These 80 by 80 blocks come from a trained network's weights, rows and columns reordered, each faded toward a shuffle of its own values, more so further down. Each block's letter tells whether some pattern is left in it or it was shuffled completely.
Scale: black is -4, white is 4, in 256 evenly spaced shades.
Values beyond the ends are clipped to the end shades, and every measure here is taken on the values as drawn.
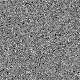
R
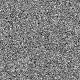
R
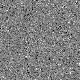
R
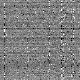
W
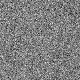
R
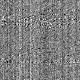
W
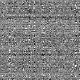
W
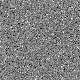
R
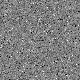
R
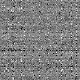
W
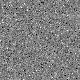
R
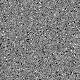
R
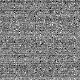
W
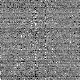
W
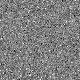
R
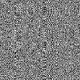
W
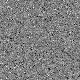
R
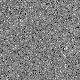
R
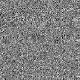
W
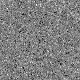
R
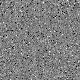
R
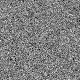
R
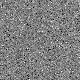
R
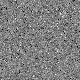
R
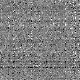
W
